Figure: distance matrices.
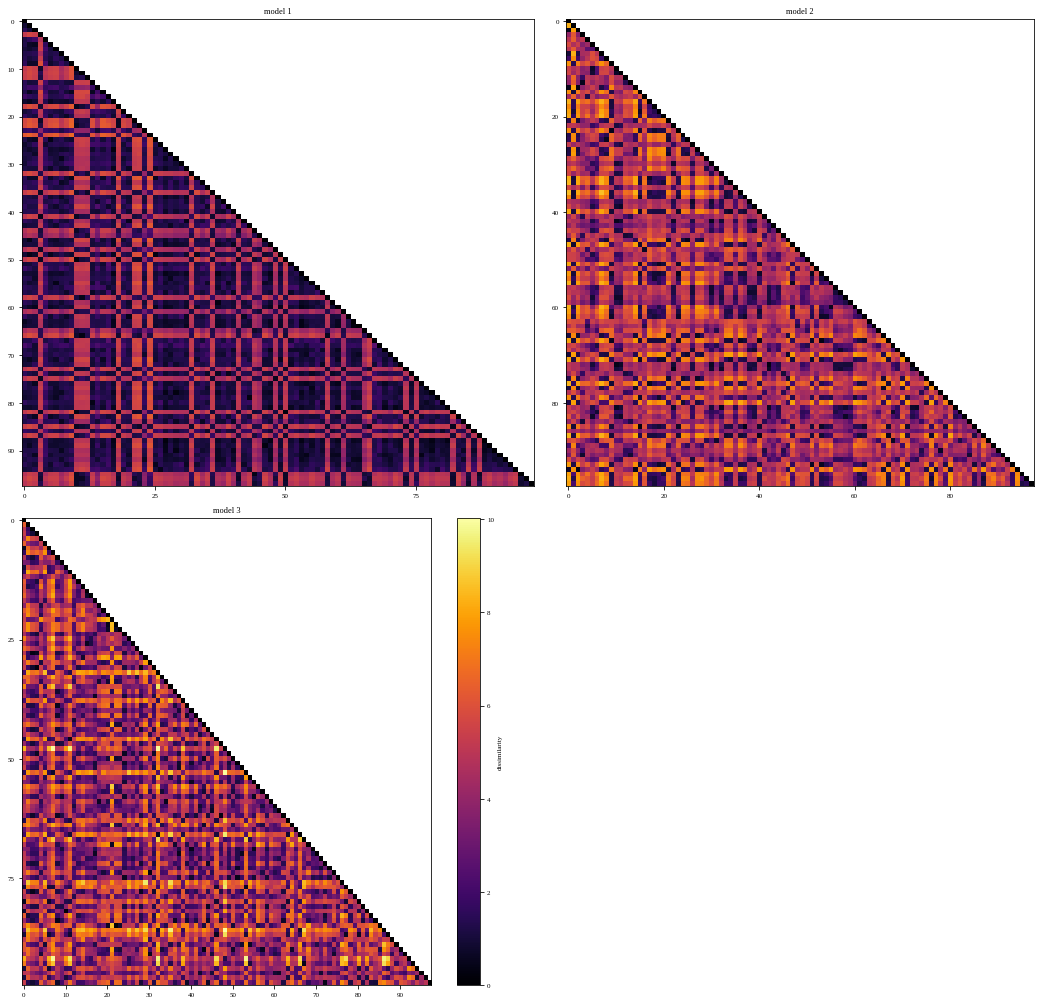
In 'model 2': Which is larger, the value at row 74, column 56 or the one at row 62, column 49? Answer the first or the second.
the second
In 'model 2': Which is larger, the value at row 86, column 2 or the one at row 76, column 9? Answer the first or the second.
the first
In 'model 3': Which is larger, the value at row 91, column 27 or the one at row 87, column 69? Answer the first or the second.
the second
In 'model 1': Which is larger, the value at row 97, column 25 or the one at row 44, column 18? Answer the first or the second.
the first
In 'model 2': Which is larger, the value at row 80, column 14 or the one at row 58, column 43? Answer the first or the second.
the second
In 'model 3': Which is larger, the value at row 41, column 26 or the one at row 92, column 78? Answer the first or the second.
the second
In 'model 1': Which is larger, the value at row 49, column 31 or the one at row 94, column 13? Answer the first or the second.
the second
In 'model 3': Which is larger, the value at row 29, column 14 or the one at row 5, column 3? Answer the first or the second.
the second
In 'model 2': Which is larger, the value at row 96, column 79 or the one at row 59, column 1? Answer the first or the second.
the second
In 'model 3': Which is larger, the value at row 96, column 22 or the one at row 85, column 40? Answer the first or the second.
the first
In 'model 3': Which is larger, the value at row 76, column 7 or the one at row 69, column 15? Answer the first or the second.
the first
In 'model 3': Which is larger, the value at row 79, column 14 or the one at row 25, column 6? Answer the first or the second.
the second
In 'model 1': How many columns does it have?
98
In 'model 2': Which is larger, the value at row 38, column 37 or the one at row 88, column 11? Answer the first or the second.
the first
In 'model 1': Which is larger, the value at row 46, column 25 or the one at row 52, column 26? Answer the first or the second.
the second
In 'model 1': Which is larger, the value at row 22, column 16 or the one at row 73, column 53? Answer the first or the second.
the first
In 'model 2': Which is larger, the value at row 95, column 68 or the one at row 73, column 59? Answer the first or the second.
the first
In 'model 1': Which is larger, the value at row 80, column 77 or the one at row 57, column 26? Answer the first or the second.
the second
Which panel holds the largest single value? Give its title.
model 3
